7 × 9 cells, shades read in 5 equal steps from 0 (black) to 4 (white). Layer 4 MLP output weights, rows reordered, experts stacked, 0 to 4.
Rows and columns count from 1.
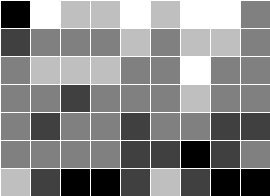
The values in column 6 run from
1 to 3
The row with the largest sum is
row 1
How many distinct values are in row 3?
3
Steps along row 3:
up same same down same up down same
